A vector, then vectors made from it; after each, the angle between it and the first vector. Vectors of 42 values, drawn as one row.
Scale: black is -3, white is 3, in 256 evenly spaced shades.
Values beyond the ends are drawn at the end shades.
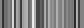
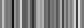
nearly opposite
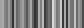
partly opposed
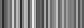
nearly parallel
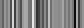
nearly parallel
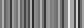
orthogonal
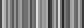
partly opposed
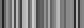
nearly parallel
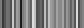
nearly parallel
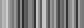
partly opposed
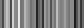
partly aligned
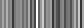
partly opposed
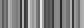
orthogonal
